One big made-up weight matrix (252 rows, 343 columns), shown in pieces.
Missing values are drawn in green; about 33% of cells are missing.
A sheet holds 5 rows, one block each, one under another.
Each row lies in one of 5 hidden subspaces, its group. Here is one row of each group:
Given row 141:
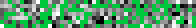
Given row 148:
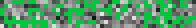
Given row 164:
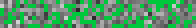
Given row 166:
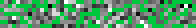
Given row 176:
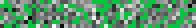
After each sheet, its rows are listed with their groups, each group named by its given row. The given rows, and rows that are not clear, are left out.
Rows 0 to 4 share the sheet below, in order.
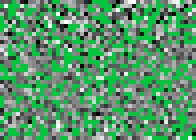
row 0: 141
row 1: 148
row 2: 141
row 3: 148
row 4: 164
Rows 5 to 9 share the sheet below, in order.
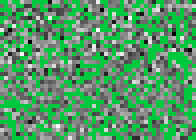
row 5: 141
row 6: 164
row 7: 164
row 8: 166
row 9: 164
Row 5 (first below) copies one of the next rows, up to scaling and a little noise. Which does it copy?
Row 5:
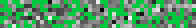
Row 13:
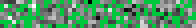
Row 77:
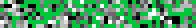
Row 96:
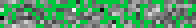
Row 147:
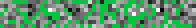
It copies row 96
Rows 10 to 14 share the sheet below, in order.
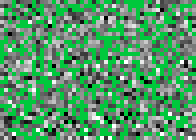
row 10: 141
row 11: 148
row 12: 166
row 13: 141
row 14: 166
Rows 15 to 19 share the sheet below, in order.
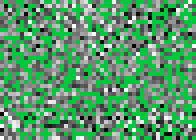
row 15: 176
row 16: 148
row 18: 166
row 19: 148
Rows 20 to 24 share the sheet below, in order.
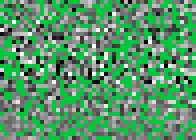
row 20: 166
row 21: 164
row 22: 164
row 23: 176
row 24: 166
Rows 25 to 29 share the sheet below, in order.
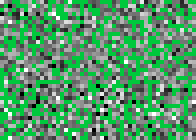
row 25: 148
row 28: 148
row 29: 164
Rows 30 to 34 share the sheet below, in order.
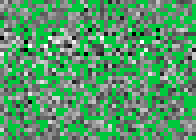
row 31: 141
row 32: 176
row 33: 176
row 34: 141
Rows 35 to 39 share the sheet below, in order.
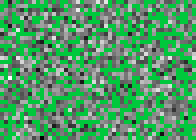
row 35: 164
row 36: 166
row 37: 148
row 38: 166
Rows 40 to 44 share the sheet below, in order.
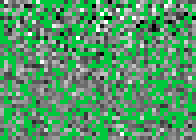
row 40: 148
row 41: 164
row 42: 164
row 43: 166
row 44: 166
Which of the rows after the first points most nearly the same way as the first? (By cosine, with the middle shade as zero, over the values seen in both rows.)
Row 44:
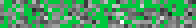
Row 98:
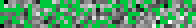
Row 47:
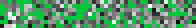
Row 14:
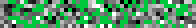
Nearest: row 47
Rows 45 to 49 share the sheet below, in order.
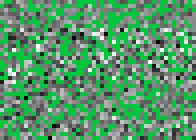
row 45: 148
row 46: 166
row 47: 148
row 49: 141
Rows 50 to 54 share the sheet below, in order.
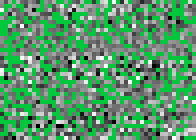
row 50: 176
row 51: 164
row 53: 148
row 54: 176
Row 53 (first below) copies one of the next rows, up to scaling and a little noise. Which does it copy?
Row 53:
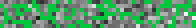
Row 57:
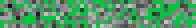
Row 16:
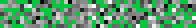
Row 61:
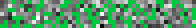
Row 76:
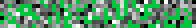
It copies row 16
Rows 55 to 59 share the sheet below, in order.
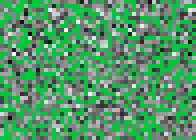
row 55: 141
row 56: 166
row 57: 148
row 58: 141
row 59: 148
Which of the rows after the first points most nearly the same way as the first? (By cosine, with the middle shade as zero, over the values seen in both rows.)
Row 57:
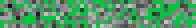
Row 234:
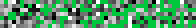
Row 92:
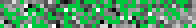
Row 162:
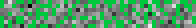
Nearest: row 92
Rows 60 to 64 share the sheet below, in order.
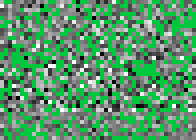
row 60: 164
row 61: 148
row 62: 141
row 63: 166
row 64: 148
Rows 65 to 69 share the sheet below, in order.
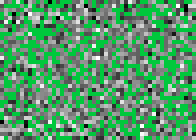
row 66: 164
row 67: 164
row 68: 148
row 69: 141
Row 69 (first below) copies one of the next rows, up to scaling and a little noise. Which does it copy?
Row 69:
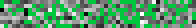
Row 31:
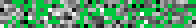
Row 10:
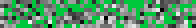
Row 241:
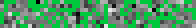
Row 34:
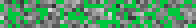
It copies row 31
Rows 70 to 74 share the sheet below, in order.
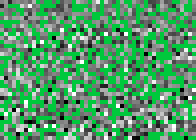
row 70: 164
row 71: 166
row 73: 166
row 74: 164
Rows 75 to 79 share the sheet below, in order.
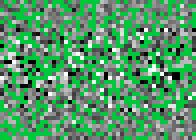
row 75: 166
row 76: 148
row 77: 141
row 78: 141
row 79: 166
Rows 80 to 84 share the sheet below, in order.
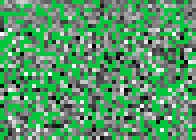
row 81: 164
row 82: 166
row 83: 148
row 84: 148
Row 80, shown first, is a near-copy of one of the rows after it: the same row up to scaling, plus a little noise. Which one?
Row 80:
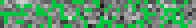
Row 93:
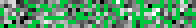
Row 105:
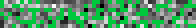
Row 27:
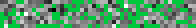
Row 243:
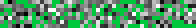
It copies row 105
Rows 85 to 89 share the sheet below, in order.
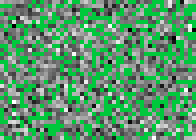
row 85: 166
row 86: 176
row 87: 141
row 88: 166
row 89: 166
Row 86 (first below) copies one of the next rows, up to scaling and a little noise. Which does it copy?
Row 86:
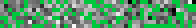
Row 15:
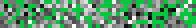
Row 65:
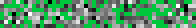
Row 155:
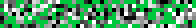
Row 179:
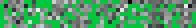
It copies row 15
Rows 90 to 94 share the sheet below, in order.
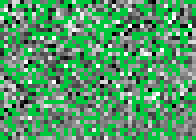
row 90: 164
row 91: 166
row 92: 176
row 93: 141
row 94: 164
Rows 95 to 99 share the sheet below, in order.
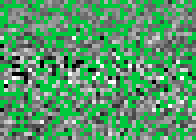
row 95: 166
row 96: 141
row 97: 166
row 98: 148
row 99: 166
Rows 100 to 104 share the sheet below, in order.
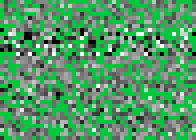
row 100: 164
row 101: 148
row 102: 166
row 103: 164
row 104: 148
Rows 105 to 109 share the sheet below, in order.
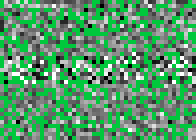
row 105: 141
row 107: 166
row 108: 176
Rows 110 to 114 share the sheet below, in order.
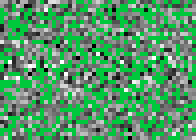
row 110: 176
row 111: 148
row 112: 164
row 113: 166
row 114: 141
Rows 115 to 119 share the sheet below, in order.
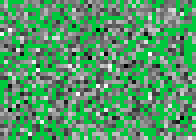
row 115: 176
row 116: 164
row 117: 141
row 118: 164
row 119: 166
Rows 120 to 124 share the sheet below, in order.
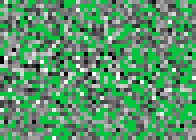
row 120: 164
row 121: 166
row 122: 164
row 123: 148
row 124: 176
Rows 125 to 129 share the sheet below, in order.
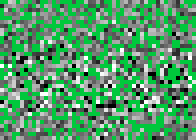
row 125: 141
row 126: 166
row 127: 176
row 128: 141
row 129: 148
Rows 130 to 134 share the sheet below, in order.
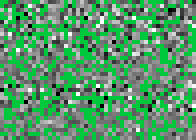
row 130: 176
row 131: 164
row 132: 166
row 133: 164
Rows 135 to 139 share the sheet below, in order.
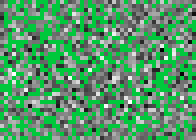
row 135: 141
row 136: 166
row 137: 148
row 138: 176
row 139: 148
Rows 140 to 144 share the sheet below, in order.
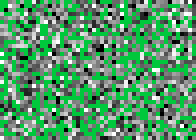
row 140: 148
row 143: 148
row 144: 176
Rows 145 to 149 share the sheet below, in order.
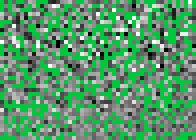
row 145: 176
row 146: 148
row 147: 141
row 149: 176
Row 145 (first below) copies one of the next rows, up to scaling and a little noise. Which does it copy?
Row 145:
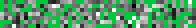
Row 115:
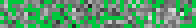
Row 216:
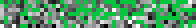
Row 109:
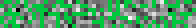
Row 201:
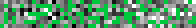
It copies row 216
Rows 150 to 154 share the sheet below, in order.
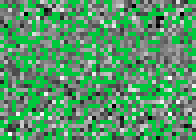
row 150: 176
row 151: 148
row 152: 148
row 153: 176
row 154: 148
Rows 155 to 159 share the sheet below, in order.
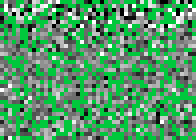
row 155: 176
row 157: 176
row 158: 164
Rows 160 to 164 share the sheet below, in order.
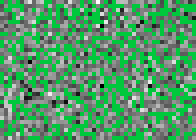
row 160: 148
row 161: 166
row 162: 164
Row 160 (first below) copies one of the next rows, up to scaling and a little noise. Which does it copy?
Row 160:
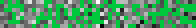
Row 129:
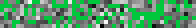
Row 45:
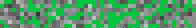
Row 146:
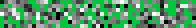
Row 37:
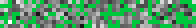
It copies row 129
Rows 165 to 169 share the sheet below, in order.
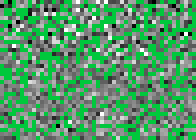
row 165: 164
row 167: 166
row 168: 176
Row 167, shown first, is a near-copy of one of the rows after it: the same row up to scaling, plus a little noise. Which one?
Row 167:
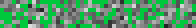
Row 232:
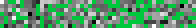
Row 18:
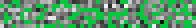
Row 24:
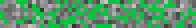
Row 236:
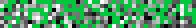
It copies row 24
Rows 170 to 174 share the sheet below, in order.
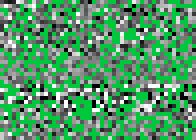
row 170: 141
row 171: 148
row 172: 141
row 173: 164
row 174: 148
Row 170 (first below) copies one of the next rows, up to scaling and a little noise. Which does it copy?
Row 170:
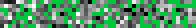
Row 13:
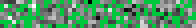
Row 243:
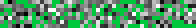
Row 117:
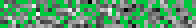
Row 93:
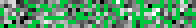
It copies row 13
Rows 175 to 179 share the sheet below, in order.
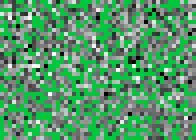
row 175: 141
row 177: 176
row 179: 176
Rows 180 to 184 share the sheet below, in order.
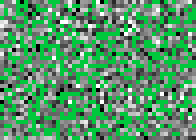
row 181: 166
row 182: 176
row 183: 164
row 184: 166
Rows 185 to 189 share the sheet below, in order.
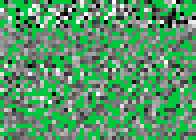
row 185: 176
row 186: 141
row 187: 164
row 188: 166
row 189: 141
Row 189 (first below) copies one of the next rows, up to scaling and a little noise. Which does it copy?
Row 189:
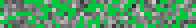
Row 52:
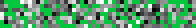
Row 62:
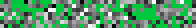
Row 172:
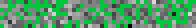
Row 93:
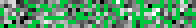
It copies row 62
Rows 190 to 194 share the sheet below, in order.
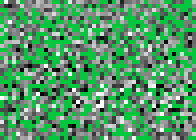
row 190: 148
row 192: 176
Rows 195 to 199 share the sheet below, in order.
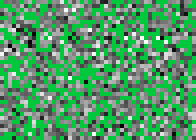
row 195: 166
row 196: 141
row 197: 148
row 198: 166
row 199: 166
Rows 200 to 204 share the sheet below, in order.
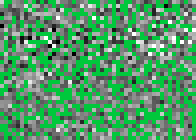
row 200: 148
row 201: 176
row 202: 166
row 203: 148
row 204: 148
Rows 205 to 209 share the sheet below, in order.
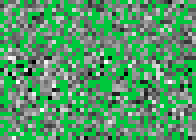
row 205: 166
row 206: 148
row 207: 141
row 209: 166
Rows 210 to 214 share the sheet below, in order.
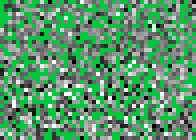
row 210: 176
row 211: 164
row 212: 141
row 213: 141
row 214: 148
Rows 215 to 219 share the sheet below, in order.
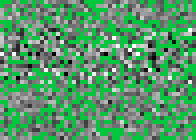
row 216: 176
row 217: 164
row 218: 166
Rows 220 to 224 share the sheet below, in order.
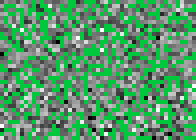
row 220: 166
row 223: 176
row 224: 148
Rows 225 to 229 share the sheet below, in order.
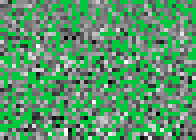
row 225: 164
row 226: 166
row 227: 166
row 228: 164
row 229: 141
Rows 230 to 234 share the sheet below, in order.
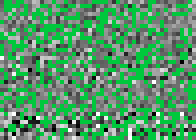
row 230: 176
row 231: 166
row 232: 166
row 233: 141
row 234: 141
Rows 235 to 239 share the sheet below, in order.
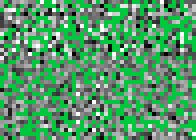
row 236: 166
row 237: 164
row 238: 164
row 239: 164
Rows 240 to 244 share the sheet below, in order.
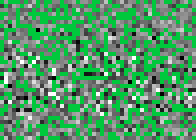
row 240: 164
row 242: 141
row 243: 141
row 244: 141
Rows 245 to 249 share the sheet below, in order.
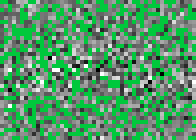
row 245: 141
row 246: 166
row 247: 176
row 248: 148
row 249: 148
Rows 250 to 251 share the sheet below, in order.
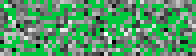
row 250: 141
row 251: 166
